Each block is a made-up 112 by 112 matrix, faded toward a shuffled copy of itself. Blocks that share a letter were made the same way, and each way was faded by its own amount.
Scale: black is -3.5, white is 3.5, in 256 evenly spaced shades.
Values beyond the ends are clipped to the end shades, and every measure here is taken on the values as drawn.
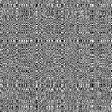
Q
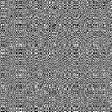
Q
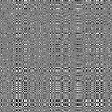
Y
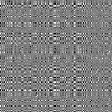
Y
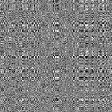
Q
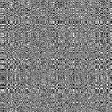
Q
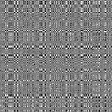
Y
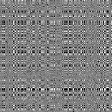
Y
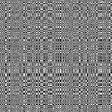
Y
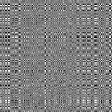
Y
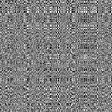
Q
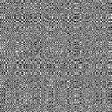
Q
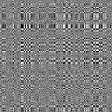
Y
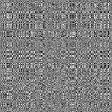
Q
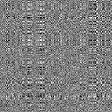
Q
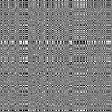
Y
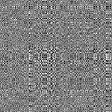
Q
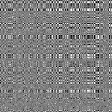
Y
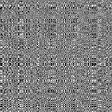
Q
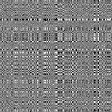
Y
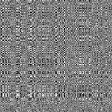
Q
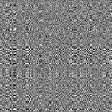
Q
